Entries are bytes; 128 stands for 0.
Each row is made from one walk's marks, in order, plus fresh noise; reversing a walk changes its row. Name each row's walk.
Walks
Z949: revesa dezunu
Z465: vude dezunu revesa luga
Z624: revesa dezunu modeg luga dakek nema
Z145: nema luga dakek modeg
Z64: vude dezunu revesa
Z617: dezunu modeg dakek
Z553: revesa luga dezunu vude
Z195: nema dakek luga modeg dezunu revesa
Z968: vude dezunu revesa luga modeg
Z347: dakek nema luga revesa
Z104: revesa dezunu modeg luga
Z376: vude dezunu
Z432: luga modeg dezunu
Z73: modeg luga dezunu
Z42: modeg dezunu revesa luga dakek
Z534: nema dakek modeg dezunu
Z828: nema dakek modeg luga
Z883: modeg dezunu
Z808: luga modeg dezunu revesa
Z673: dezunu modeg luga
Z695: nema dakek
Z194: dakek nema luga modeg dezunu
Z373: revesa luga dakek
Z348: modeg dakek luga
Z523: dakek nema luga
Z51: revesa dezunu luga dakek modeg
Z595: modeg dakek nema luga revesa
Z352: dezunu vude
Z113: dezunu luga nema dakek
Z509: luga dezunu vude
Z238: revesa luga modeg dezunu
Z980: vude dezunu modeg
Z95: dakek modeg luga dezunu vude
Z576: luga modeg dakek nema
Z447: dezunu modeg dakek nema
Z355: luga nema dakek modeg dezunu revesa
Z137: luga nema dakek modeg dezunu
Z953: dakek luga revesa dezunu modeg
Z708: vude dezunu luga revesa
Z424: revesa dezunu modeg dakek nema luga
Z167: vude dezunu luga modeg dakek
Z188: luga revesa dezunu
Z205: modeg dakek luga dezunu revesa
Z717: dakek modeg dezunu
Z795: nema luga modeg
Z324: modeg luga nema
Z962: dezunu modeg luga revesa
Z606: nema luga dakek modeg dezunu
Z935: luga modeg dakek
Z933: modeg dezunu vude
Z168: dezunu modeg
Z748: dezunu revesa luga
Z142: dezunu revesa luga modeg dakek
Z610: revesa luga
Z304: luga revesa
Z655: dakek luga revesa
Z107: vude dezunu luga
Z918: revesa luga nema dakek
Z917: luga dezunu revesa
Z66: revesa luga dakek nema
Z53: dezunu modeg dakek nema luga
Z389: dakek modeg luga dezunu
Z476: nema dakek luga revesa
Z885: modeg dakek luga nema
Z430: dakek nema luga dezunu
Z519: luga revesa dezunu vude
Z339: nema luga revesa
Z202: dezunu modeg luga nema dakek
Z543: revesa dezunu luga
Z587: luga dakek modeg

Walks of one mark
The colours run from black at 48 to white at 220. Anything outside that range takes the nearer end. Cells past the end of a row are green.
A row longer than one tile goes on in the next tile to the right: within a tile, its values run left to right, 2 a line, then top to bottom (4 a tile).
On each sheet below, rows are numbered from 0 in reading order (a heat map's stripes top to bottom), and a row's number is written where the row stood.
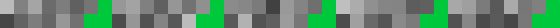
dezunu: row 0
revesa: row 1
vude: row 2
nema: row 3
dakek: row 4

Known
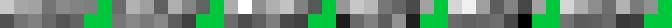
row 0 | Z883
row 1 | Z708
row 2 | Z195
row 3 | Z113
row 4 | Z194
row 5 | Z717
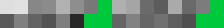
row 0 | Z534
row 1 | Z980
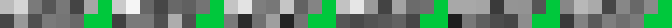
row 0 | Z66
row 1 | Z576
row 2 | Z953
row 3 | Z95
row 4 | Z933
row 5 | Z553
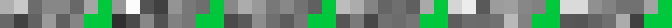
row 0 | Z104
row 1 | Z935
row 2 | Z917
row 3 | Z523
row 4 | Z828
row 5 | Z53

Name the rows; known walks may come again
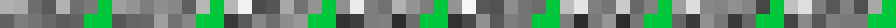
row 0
Z980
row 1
Z543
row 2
Z587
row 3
Z42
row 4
Z935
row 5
Z953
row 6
Z808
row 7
Z66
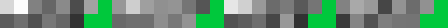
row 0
Z624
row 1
Z339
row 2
Z447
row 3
Z553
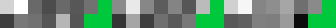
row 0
Z576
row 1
Z918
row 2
Z606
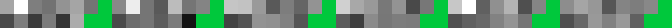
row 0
Z595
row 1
Z167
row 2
Z73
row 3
Z168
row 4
Z145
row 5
Z188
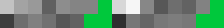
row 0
Z883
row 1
Z885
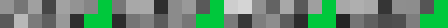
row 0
Z376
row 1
Z519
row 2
Z389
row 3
Z933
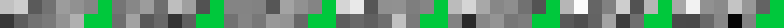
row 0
Z348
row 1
Z64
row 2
Z465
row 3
Z828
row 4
Z962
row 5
Z51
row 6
Z205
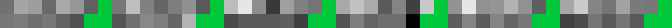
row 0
Z708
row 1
Z304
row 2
Z95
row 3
Z430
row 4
Z476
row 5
Z617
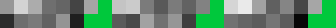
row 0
Z113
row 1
Z432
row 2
Z194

